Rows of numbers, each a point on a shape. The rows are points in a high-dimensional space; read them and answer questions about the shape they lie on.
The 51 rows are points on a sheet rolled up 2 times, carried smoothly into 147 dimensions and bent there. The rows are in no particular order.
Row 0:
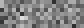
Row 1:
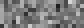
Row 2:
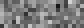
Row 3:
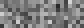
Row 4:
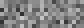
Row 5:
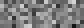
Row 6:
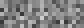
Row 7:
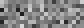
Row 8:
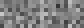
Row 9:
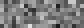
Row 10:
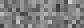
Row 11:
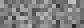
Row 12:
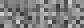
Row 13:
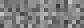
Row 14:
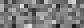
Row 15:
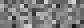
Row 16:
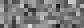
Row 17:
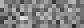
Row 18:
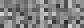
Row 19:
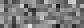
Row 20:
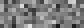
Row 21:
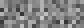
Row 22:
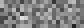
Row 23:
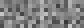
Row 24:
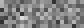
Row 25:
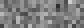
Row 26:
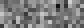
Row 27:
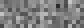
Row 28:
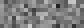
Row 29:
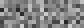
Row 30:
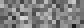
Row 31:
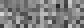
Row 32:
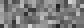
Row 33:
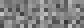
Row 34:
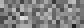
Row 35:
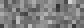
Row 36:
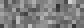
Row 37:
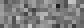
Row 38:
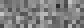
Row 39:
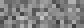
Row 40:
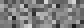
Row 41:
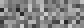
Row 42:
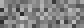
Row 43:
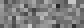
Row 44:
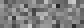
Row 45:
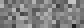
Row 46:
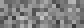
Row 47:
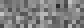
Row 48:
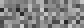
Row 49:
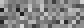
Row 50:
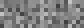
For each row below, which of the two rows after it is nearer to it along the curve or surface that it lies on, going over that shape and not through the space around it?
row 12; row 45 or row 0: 0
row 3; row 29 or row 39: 29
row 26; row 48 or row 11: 48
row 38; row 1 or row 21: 21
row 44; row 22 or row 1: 22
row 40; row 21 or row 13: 21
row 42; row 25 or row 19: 25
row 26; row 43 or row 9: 9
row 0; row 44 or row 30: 30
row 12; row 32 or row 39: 32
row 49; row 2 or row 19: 2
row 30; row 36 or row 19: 19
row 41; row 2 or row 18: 18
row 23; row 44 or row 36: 36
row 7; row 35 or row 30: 30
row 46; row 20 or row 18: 20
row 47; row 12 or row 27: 27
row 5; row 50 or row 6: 6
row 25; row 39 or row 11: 11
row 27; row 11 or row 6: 6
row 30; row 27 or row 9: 9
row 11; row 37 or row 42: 37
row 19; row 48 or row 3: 3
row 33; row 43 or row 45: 43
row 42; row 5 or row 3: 5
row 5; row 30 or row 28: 30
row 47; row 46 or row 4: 4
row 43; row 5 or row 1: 5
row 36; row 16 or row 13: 13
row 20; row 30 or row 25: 30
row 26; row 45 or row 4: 4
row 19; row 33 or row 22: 22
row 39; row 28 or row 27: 28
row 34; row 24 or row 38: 24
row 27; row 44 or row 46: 44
